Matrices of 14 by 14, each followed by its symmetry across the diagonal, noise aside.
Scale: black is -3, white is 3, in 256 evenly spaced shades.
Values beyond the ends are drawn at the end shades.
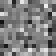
antisymmetric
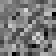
symmetric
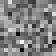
neither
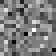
neither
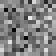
neither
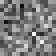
symmetric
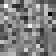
neither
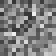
symmetric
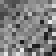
symmetric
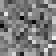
neither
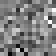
antisymmetric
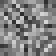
symmetric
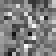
neither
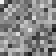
symmetric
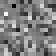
antisymmetric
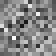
symmetric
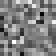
antisymmetric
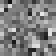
antisymmetric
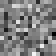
antisymmetric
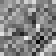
symmetric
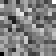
antisymmetric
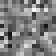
antisymmetric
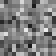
antisymmetric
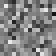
neither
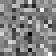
neither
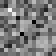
symmetric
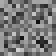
symmetric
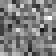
neither
